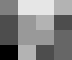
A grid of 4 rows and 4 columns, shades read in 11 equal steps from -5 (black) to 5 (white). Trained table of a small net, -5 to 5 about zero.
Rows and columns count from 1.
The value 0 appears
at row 1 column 1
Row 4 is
-5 2 -2 -1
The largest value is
4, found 2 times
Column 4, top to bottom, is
2 -2 -1 -1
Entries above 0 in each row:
3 2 2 1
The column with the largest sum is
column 2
